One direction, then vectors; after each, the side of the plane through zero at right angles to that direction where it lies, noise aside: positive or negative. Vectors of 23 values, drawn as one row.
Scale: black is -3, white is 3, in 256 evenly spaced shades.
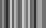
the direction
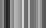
positive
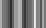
negative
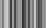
negative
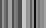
positive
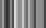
positive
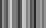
positive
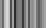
negative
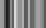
positive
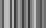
negative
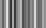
negative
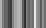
negative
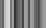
negative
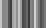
negative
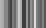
negative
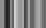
positive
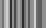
negative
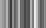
negative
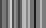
positive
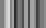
negative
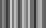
positive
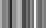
negative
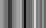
negative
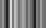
positive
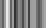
negative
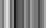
negative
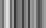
negative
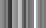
negative
